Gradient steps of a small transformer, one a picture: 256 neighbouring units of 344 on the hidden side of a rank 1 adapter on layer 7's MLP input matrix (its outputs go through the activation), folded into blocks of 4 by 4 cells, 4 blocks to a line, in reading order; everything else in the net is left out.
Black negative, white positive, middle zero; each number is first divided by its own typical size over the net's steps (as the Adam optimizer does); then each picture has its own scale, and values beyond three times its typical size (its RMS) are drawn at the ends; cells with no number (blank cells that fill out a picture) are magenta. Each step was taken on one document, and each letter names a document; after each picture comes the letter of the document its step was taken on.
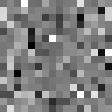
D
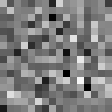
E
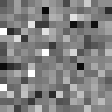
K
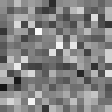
E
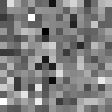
E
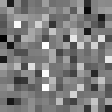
E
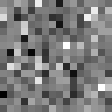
D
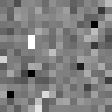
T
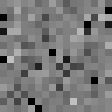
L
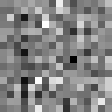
E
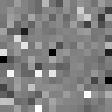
T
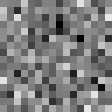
D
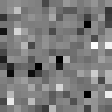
L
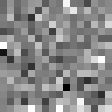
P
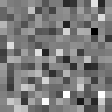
P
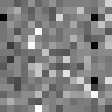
T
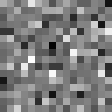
K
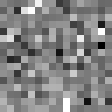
D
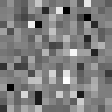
K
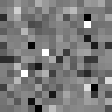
L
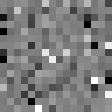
L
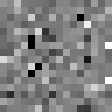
T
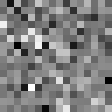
E
